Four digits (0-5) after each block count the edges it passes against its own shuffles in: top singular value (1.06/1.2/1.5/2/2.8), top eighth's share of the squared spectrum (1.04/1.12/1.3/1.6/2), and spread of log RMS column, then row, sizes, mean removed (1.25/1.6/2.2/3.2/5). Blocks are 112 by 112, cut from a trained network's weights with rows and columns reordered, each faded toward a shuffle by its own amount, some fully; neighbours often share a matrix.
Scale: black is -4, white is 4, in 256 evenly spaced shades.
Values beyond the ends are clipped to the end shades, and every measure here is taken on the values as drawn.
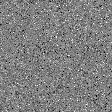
0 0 0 0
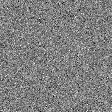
2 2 0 0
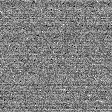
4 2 0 0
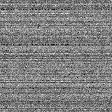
5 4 1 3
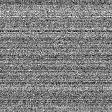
5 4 1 3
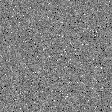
1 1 0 0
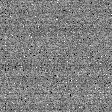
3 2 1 0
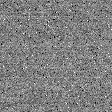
2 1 0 0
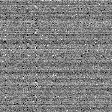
4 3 2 2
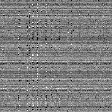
5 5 3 3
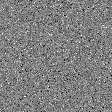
0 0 0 0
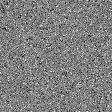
0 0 0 0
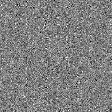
3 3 2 1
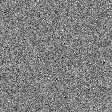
0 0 0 0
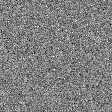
0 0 0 0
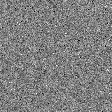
1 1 0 0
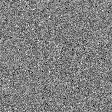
1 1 0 0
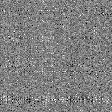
3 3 0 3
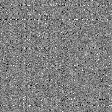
3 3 0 2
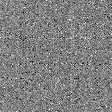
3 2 0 1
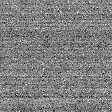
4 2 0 1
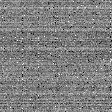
4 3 2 1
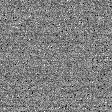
2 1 0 0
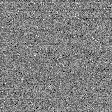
1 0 0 0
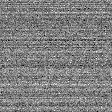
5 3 1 2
